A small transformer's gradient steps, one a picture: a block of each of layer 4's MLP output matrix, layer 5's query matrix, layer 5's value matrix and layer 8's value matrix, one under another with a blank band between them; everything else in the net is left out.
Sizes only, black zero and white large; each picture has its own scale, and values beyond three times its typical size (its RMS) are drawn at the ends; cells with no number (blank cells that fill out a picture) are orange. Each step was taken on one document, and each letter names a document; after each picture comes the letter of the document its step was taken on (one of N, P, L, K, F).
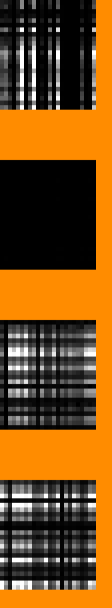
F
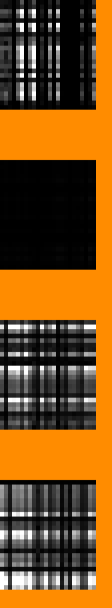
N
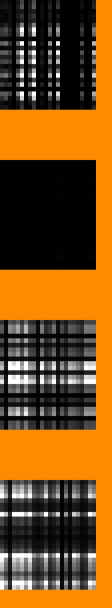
N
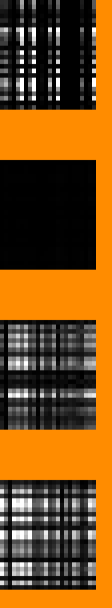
F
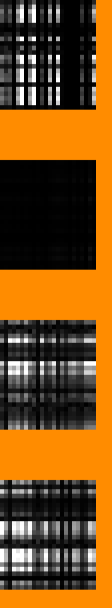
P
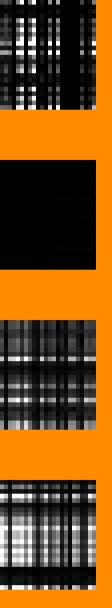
F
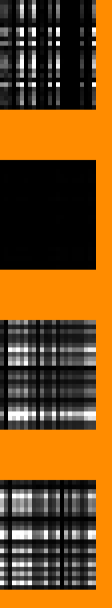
F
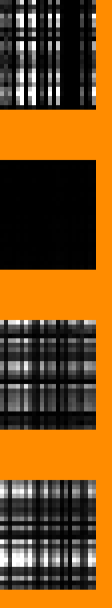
P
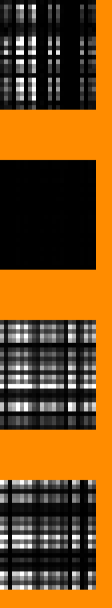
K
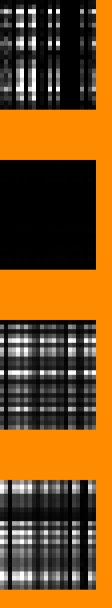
K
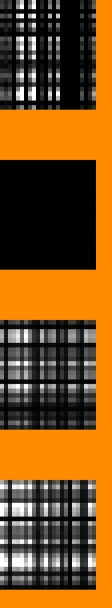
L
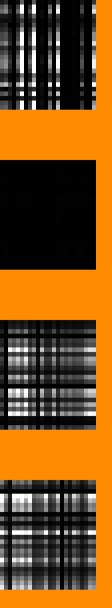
F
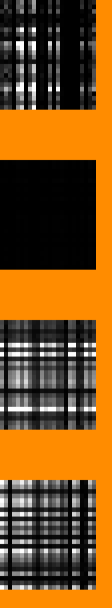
K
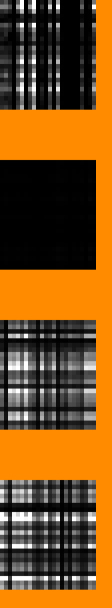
N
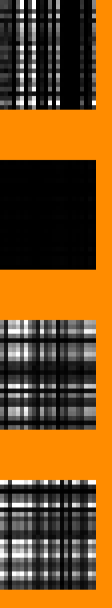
N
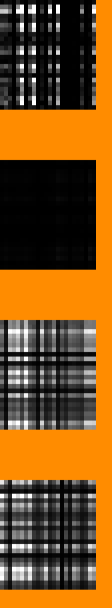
N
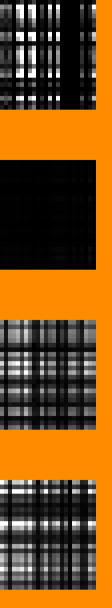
P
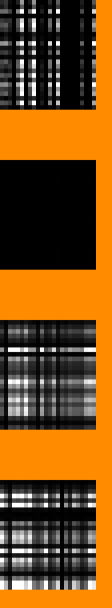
F
